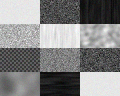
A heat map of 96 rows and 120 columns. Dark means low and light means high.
The table splits into 4 rows of 3 panels. Panel 1,1: very high, flat. Panel 1,2: low, fine-grained. Panel 1,3: very low, streaked downward, faint in contrast. Panel 2,1: high, fine-grained. Panel 2,2: very high, streaked downward, faint in contrast. Panel 2,3: high, blotchy. Panel 3,1: low, checkered. Panel 3,2: middling, fine-grained. Panel 3,3: low, fine-grained. Panel 4,1: middling, smooth. Panel 4,2: very low, streaked across, faint in contrast. Panel 4,3: very high, flat.
